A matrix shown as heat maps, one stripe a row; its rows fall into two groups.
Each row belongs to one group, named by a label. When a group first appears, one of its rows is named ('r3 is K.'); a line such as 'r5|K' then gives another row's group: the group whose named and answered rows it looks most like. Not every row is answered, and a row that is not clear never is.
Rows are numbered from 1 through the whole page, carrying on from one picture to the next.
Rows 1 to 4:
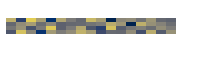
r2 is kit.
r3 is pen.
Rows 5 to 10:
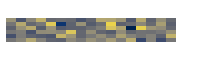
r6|pen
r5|kit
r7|kit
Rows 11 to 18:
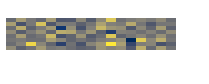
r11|pen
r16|kit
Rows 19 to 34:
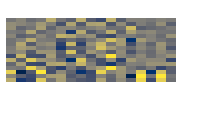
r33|kit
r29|pen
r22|pen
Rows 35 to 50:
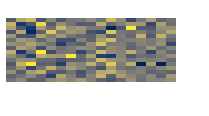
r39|kit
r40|pen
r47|pen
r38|pen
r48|kit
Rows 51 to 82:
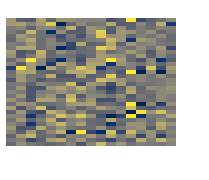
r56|kit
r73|kit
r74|kit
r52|pen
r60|kit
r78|kit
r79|pen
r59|kit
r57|pen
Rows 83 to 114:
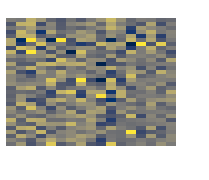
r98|pen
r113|pen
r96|kit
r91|pen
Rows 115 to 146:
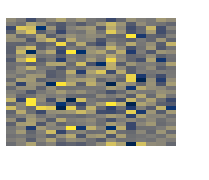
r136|kit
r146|kit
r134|kit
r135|pen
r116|kit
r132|kit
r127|kit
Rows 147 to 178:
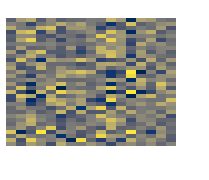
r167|pen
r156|kit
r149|pen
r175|kit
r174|pen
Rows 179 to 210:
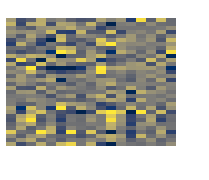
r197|kit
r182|pen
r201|pen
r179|kit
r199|kit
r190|kit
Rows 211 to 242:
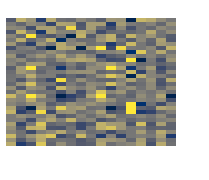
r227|kit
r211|kit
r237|kit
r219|kit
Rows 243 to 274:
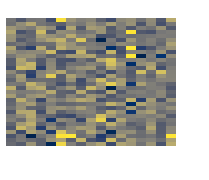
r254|kit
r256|kit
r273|pen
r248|pen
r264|kit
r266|kit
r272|pen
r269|kit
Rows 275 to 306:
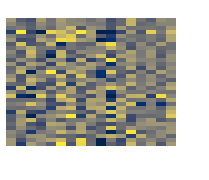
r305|pen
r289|pen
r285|pen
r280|pen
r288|pen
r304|kit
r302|pen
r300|kit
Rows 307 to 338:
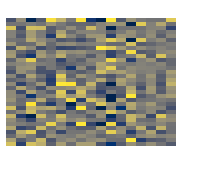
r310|pen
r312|kit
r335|kit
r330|kit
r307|pen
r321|pen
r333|pen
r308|kit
